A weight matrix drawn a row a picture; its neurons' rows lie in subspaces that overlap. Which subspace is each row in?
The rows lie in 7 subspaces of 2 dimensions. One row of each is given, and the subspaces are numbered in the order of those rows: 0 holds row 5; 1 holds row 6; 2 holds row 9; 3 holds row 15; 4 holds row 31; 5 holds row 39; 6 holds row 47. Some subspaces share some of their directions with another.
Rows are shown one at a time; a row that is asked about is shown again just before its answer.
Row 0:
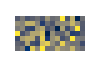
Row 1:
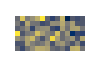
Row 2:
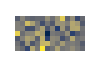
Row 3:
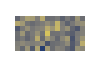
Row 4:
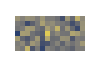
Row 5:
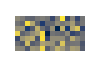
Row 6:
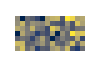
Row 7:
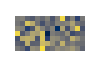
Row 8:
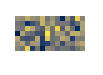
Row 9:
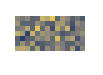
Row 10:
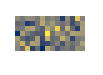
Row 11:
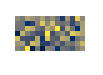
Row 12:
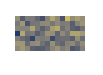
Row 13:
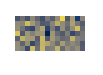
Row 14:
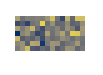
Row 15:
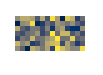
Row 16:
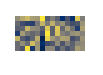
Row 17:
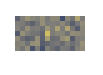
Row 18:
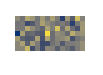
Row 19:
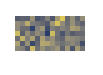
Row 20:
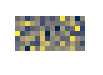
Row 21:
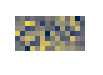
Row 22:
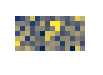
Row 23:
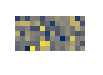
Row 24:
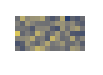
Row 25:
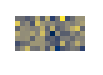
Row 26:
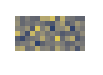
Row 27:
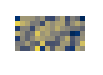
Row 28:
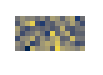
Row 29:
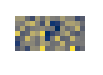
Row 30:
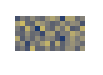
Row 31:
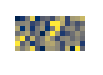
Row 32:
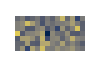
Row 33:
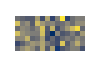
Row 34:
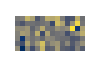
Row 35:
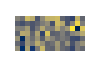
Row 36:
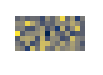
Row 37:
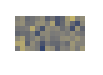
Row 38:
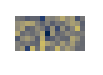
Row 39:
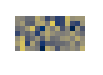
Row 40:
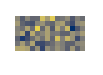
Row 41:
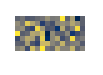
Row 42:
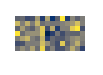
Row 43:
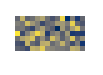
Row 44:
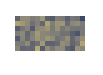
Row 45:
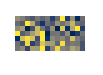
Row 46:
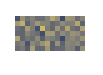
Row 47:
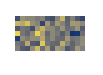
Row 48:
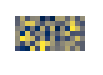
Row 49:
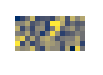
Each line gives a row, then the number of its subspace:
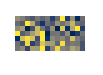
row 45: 0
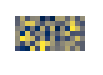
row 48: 2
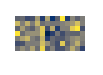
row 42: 3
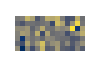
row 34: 5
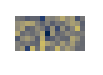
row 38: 1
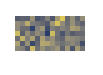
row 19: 4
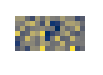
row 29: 4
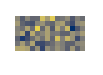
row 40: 2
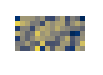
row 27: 6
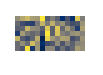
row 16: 1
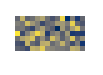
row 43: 1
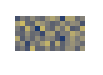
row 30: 0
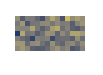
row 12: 1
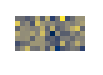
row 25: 3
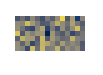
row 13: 4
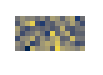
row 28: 3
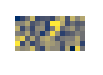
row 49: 4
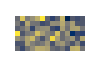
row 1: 1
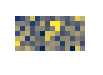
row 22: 4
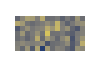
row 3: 6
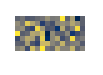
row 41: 2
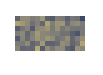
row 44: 6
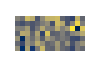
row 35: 5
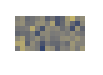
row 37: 5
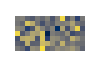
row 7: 0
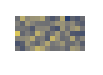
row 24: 1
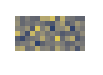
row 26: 2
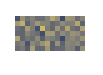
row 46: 0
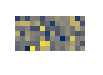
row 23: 0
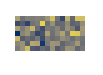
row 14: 6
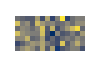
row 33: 3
